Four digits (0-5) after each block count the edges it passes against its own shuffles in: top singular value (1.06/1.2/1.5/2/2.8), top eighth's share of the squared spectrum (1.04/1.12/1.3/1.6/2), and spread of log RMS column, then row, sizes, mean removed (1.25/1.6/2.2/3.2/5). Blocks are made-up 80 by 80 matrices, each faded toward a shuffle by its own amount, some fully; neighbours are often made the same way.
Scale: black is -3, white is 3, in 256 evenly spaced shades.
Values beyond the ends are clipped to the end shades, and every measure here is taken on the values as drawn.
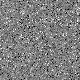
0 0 0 0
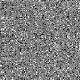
4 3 2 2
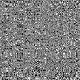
4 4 2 2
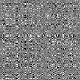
4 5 3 3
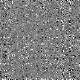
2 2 3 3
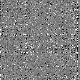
2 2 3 2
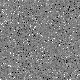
0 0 0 0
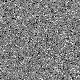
0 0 0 0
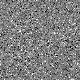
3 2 1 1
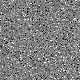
2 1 0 0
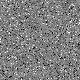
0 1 0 0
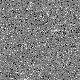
0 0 0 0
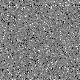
1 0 0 0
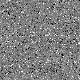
1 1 0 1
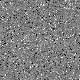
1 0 0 0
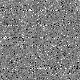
2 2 0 2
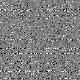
2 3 1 3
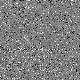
1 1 0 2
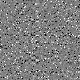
3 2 0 1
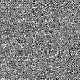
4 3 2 1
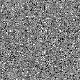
3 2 1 1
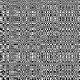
5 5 4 4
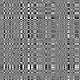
5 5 4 4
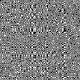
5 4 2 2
